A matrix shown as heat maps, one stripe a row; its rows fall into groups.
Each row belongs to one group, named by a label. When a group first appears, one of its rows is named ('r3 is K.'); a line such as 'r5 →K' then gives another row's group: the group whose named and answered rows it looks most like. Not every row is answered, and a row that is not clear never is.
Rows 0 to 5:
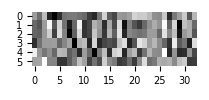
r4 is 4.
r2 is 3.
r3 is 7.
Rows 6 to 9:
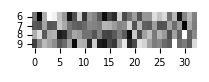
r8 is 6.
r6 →3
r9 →7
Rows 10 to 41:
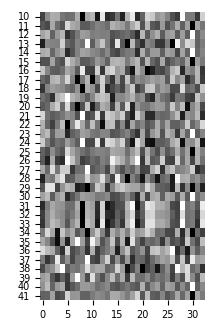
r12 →6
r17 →3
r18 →7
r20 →3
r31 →7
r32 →7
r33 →7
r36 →4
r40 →6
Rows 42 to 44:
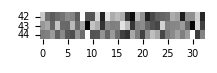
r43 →4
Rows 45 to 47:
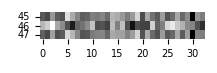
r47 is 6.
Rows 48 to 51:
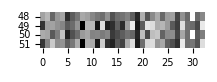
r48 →6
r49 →7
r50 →6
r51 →7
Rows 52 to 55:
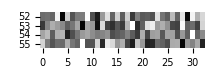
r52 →3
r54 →6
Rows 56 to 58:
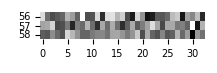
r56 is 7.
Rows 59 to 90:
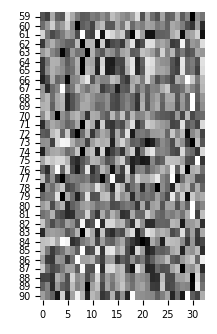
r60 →3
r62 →7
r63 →4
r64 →7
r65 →7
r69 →6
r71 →7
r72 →3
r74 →7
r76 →3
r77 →4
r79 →3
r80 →6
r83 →7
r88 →4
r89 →4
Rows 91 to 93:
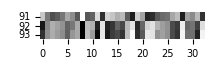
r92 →7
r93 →7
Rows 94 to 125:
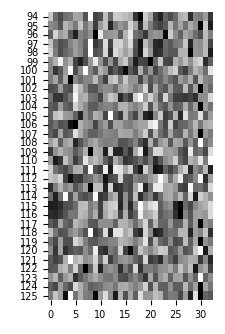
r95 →4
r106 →4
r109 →7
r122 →3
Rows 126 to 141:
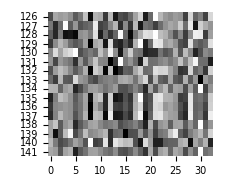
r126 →7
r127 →3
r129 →7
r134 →6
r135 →7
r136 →7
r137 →7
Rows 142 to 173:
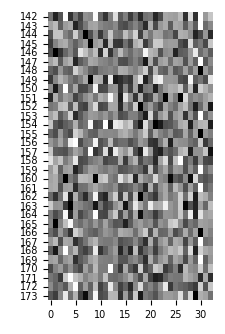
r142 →3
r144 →3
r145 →7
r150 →3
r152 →3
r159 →6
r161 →6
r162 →3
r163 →4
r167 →6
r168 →3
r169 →6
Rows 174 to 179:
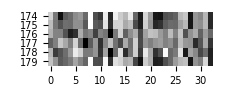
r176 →4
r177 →3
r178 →4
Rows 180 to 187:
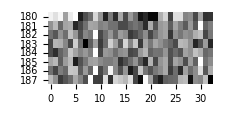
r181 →6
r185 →6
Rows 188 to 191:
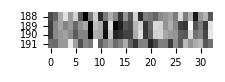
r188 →3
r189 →7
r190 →7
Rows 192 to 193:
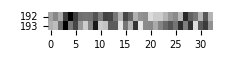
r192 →4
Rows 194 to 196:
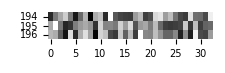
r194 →7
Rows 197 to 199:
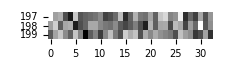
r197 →4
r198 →6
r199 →3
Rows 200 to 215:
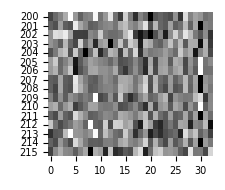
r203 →4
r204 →3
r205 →6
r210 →6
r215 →7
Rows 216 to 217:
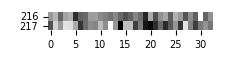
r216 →6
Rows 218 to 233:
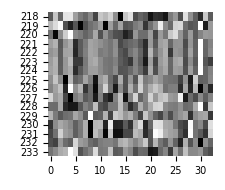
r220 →3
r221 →6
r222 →6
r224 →6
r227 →4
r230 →7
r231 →7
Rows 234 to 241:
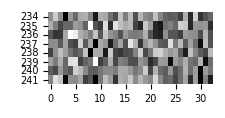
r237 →4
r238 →7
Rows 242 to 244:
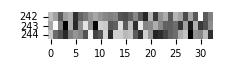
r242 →6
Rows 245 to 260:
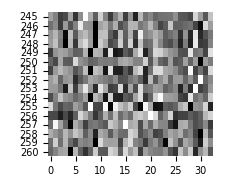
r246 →4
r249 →7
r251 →7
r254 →7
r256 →4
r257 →3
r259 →4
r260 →3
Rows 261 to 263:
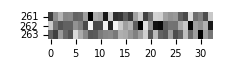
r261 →7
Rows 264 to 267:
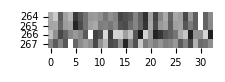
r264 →6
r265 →6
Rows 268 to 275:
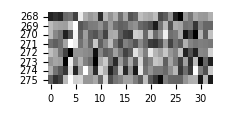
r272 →4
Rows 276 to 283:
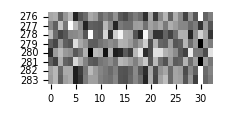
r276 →6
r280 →7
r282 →6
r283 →6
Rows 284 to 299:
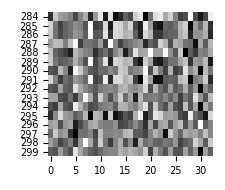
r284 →7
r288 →4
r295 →7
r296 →6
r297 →4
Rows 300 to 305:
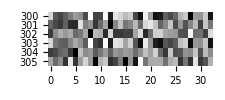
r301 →4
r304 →4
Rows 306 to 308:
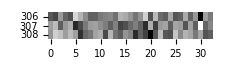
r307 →6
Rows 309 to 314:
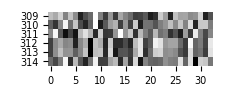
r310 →3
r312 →7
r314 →3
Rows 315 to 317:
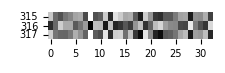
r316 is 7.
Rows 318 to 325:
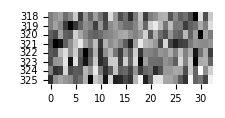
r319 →4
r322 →3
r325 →7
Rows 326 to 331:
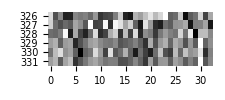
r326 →4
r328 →3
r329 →6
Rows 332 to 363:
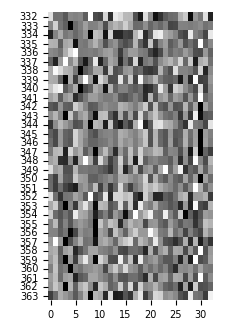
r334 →7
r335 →6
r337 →3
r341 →6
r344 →7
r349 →4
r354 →4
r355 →4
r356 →4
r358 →6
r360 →3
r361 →6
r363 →7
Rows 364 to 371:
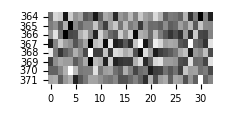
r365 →3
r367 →7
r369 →7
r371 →6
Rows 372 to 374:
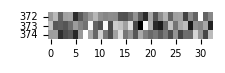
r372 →6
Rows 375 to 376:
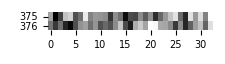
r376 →4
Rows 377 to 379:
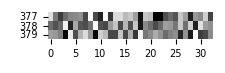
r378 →3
